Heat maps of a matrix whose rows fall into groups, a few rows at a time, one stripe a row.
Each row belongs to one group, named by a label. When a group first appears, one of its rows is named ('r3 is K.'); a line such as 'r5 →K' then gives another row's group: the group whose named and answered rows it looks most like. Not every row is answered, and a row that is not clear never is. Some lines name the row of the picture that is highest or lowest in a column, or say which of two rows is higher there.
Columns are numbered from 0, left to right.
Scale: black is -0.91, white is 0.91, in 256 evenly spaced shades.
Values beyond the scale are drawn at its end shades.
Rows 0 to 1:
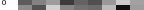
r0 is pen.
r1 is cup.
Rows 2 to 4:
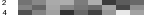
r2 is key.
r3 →cup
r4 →pen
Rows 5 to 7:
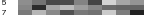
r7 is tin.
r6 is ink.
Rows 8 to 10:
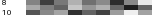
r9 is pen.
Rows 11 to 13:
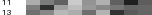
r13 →key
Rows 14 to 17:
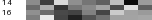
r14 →cup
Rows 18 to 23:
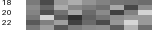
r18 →ink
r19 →cup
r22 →pen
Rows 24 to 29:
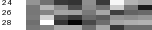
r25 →tin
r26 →key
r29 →key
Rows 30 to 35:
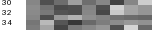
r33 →ink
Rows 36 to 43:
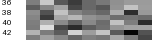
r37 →pen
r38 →cup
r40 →tin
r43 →tin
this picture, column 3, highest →42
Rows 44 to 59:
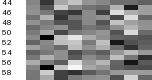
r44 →ink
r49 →pen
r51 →ink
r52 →key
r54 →pen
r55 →tin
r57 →ink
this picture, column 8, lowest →55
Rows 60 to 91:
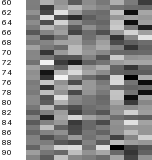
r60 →tin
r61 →ink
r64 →cup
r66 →pen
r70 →ink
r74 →ink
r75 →cup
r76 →tin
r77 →ink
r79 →cup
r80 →cup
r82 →pen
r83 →ink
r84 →pen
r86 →pen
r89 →key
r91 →cup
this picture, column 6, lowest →89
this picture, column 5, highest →89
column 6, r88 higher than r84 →Yes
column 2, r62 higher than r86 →Yes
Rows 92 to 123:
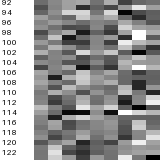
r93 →pen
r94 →key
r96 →tin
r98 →pen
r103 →pen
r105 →pen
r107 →ink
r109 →cup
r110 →tin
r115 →ink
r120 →pen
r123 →tin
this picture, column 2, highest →94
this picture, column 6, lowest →94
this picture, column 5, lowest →114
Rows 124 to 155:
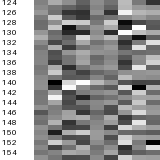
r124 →tin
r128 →key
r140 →ink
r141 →cup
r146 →pen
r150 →ink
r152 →tin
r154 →key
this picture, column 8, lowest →152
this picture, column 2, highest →141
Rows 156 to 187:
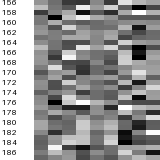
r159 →ink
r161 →cup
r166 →cup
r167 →cup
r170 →pen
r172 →cup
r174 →pen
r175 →cup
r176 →ink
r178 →tin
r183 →key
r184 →key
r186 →tin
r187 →pen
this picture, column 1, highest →185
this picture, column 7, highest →158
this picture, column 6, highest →177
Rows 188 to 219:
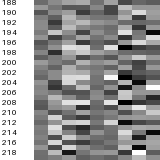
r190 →pen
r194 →tin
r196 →pen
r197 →key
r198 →ink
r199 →pen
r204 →cup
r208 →key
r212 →key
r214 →tin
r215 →cup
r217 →cup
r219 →pen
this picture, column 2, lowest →218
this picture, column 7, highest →218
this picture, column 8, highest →205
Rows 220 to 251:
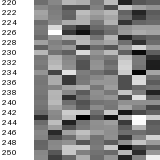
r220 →key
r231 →tin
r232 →tin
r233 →tin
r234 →cup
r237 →key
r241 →tin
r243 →pen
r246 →ink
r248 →pen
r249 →key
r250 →cup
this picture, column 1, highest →226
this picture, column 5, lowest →243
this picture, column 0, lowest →243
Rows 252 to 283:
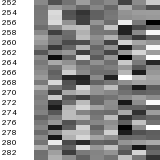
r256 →tin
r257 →key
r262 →pen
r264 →tin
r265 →cup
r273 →ink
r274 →cup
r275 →key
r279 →ink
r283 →tin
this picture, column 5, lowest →267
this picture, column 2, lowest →267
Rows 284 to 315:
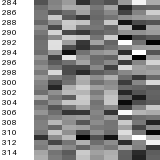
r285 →key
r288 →key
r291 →key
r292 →tin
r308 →tin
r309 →cup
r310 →tin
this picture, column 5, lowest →311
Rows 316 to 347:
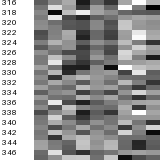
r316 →pen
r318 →ink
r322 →pen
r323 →pen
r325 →pen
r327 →tin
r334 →pen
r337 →cup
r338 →pen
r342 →tin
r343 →ink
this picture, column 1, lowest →318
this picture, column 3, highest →318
